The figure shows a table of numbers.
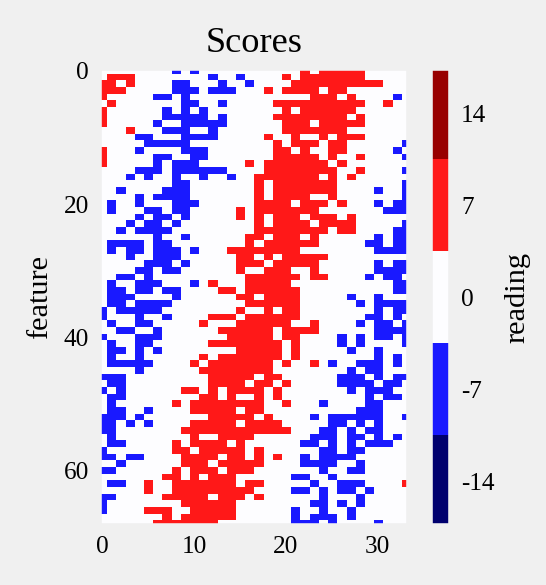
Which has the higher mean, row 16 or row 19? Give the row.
16
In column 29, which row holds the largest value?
2
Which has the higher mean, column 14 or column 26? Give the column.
14
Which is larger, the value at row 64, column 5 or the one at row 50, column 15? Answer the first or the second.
the second
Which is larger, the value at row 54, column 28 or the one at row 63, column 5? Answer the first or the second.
the second
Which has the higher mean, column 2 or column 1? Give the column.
2
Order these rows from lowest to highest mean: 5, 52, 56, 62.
52, 56, 62, 5
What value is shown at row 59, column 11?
7
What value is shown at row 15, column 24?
7
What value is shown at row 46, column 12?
7
